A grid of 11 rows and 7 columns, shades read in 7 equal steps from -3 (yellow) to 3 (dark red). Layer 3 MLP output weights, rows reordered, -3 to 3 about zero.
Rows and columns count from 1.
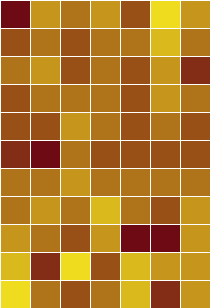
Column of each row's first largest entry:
1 1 7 1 1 2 1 6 5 2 6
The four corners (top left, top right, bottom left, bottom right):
3 -1 -3 -1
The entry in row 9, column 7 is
-1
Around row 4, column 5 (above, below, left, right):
1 1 0 -1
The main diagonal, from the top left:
3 0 1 0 1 1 0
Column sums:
2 3 -1 -2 4 -1 -1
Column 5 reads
1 0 1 1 1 1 0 0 3 -2 -2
